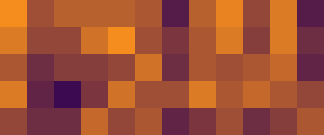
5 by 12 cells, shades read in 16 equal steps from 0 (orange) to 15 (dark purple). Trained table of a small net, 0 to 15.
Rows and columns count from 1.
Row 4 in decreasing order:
15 12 10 8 7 7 6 6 4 3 2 2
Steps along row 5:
up same down up down up down down up down down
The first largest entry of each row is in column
7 12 12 3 7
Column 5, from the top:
5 0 8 3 8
